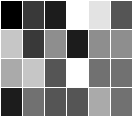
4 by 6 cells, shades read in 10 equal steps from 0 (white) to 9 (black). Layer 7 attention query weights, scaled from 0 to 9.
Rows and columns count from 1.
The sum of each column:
22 21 24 14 13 20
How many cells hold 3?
2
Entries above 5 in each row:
4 2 1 3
